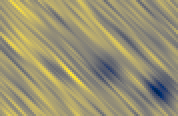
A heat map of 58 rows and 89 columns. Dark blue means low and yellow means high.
Odd rows or columns: none. Dips: two. Average level on the scale: 60%. Mirror symmetry: none. Ninth with the lowest average: bottom right. Lone odd cells: none. Grain: diagonal, down to the right.
